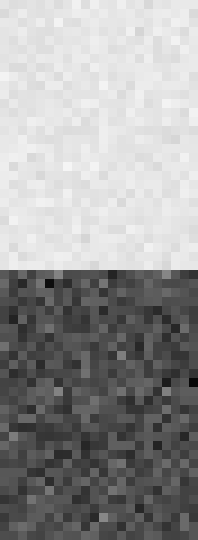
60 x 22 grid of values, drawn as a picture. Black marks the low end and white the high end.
The table splits into 2 rows of 1 panel. Panel 1,1: very high, fine-grained, faint in contrast. Panel 2,1: low, fine-grained.
